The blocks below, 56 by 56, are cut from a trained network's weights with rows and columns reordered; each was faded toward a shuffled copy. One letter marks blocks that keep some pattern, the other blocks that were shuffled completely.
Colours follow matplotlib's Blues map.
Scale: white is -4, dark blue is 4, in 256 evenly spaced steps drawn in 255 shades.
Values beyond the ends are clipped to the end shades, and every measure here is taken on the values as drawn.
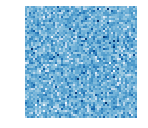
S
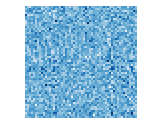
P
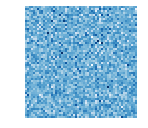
P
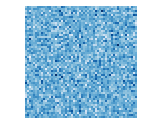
P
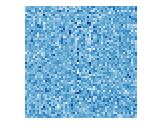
P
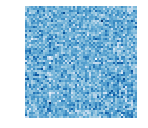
P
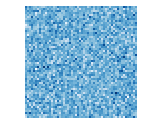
S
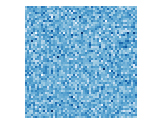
P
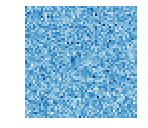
S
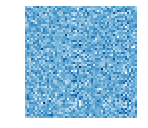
P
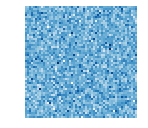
S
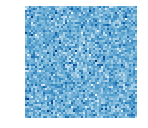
S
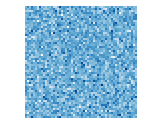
S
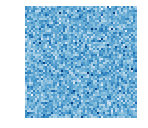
S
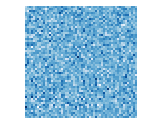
P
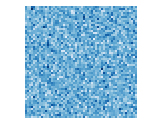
S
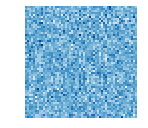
P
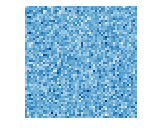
P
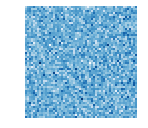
S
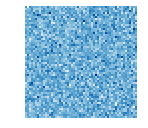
S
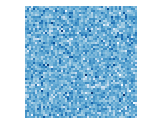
S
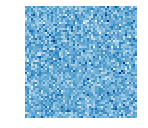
S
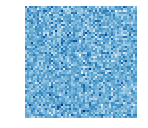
P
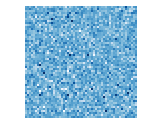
S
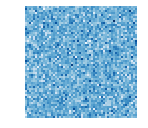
S
